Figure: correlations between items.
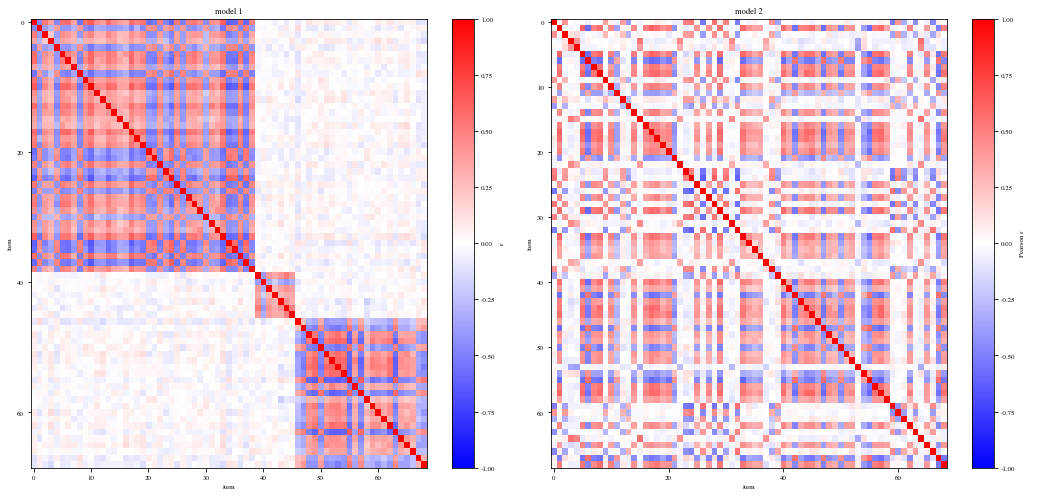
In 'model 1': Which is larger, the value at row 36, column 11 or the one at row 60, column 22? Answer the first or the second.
the first
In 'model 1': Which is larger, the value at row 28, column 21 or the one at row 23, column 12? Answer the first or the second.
the second
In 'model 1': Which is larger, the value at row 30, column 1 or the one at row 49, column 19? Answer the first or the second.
the first
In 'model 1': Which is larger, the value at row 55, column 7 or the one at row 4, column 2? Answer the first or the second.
the first
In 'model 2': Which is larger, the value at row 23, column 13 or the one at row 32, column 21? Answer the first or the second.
the second
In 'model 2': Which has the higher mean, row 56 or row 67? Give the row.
56
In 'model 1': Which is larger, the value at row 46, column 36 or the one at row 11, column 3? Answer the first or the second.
the second
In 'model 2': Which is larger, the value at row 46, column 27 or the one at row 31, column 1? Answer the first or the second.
the first
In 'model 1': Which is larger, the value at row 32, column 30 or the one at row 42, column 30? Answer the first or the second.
the second
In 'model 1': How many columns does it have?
69
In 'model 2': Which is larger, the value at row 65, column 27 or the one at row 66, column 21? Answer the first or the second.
the first
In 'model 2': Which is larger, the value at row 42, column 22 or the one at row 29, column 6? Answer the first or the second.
the first
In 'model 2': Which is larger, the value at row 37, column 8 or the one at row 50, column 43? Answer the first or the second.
the first
